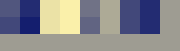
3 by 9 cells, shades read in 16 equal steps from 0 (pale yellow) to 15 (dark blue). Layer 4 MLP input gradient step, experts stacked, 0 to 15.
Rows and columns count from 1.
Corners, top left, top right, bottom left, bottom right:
11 6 6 6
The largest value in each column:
12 15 6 6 10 6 12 14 6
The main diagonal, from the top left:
11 15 6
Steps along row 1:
up down down up down up up down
